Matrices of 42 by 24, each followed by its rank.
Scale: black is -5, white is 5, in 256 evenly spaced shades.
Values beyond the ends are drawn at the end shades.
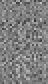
five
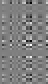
one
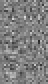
five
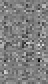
five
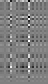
one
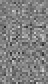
five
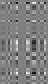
one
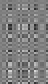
one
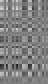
one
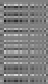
one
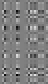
one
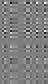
one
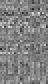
five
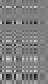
one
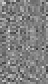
five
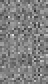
five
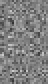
five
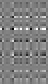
one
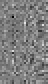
five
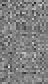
five
